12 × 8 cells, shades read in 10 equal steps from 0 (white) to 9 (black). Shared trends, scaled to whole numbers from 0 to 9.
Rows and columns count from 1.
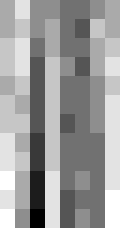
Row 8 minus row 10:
1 0 -1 1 0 1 0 0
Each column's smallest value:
0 1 4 1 4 4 2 0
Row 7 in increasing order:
1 2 2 2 4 5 6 6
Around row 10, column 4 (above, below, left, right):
2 1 8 5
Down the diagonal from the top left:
3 2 5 2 5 5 4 1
